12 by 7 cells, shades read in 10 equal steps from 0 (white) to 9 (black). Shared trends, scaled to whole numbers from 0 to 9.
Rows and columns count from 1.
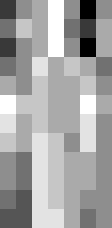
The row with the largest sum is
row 1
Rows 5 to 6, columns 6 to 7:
2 4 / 0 3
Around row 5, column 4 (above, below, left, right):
3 3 2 3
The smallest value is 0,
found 5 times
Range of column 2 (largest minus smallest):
4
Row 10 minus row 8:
2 2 0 0 -1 2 0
